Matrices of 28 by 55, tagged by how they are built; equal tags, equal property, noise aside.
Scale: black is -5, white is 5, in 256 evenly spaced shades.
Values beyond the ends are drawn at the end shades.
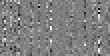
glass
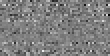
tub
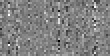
glass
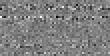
tub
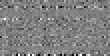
tub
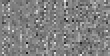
glass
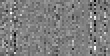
glass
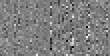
glass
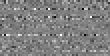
tub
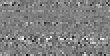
tub
